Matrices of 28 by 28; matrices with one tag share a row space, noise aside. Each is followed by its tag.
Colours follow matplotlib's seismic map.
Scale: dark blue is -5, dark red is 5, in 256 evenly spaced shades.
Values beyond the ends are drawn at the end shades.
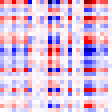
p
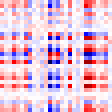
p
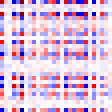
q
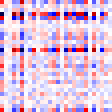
q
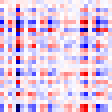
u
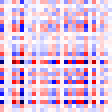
q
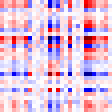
p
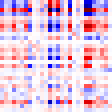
p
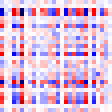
q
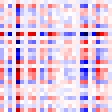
u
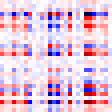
p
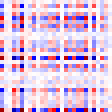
q
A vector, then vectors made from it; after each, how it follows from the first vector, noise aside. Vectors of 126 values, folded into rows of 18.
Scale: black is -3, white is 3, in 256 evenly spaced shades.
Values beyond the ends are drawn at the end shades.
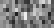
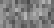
shrunk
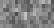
shrunk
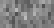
shrunk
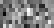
reversed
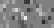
partly zeroed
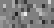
partly zeroed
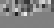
partly zeroed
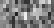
copied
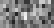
copied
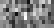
copied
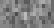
shrunk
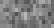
shrunk
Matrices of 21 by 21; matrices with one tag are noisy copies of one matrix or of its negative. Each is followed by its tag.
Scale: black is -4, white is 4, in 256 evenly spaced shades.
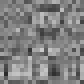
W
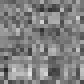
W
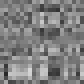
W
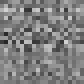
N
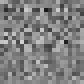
N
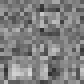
W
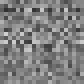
N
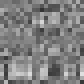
W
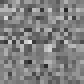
N
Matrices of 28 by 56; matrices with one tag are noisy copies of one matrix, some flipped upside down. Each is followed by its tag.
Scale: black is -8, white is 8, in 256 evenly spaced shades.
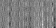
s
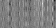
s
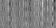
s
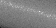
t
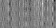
s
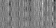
s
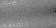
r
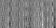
s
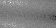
r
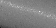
t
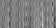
s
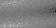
r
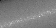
t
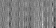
s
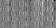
s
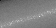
t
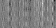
s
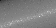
t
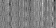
s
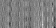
s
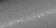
t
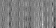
s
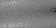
r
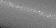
t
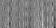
s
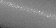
t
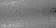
r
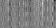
s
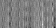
s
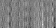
s
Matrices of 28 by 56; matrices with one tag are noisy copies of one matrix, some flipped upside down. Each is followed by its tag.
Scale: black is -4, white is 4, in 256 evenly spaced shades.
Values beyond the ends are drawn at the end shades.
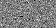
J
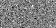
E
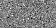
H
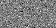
J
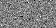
J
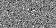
H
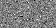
J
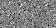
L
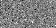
E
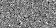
L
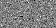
J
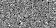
L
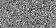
H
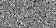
L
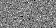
J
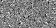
L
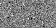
H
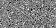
H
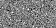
H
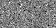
L
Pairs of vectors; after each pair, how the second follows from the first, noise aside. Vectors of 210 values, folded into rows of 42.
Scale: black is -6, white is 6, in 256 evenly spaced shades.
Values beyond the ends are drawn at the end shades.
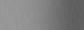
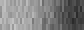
scaled up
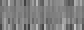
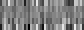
scaled up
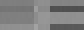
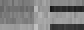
scaled up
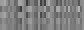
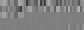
partly zeroed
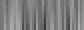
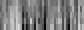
scaled up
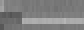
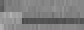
negated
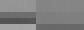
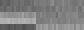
negated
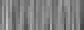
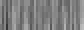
negated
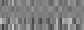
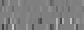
partly zeroed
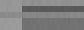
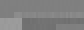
partly zeroed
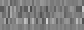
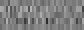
negated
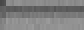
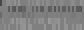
partly zeroed
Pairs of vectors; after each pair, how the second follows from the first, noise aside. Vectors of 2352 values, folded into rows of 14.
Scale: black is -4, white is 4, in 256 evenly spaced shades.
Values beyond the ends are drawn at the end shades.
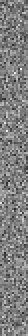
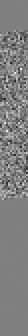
partly zeroed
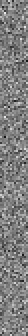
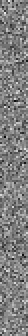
copied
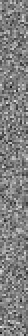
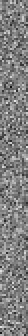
copied
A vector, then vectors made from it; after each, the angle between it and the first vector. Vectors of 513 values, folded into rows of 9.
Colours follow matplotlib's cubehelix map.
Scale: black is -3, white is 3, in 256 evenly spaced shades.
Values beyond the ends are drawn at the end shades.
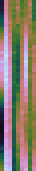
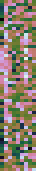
partly aligned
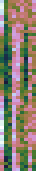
nearly opposite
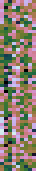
partly opposed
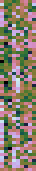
partly opposed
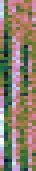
nearly opposite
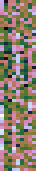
partly opposed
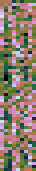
partly opposed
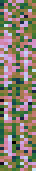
partly aligned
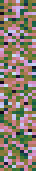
orthogonal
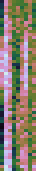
nearly parallel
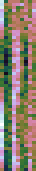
nearly opposite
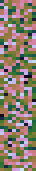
orthogonal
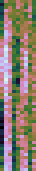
nearly parallel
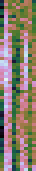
nearly parallel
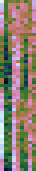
nearly opposite
